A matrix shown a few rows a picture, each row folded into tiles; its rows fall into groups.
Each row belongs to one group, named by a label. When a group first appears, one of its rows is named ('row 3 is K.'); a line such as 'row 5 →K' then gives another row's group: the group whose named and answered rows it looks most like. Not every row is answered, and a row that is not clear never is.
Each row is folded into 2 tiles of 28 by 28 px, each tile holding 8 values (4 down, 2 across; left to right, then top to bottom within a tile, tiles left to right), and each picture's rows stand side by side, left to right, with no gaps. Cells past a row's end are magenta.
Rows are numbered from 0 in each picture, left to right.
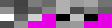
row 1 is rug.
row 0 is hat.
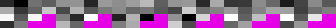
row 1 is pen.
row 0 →hat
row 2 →rug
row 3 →pen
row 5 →hat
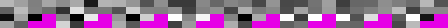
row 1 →pen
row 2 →pen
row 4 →pen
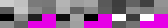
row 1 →rug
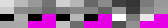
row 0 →rug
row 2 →hat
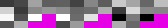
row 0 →hat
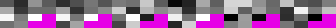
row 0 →hat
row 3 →hat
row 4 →rug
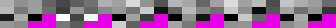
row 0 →rug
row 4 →rug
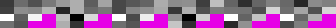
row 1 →pen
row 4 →hat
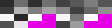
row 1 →hat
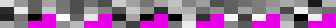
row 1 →hat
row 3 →rug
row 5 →pen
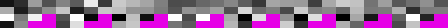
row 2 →rug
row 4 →pen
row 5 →pen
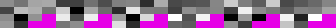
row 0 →pen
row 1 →hat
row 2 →pen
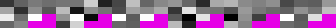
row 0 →hat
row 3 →pen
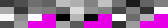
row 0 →hat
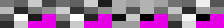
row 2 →rug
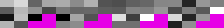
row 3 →hat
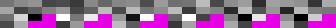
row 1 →hat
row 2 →pen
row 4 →pen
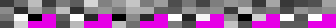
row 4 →pen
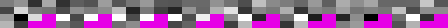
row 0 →pen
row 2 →hat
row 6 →rug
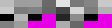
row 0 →rug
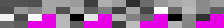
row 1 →pen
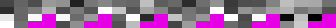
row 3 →hat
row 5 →rug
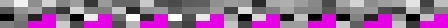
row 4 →pen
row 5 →rug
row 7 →pen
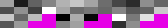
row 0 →hat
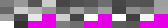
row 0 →pen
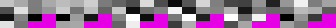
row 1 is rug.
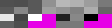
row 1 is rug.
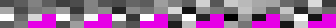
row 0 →hat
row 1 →hat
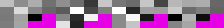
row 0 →rug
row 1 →pen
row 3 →rug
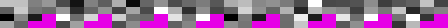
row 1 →hat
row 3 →hat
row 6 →hat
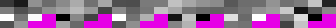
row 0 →hat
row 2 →hat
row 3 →rug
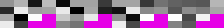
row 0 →pen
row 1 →hat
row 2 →pen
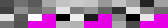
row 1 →rug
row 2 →pen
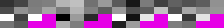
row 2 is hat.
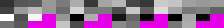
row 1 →pen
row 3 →rug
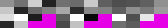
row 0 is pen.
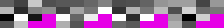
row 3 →pen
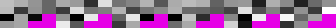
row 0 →rug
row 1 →pen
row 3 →rug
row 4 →pen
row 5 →hat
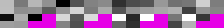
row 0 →rug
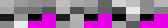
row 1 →rug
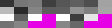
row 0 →hat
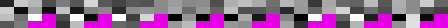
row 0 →hat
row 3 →rug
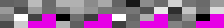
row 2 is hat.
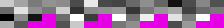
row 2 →hat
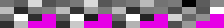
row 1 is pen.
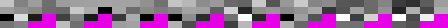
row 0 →rug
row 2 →rug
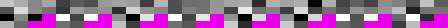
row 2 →pen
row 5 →pen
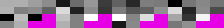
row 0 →rug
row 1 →hat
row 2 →hat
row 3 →hat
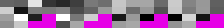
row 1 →hat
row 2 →rug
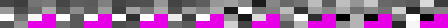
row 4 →pen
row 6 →rug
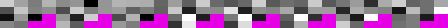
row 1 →pen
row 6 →pen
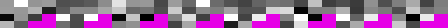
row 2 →rug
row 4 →hat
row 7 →pen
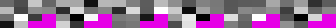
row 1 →pen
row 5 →pen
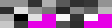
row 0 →pen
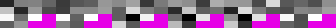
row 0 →hat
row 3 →pen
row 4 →pen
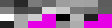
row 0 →hat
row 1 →rug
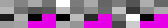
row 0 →rug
